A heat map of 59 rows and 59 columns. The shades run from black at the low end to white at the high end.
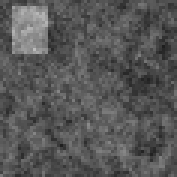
Neither half mirrors the other. The values are skewed, with a long tail toward high values. An odd patch, higher than its surroundings, sits in the top left. The field is mottled with small blotches.
